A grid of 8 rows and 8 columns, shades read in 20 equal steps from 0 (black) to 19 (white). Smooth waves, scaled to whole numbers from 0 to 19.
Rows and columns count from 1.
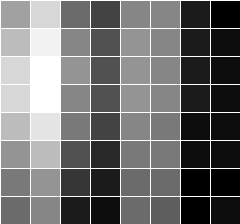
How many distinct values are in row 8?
6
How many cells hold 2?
6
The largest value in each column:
16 19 11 6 11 10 2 1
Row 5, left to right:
14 17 9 5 10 9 1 1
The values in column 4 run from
1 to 6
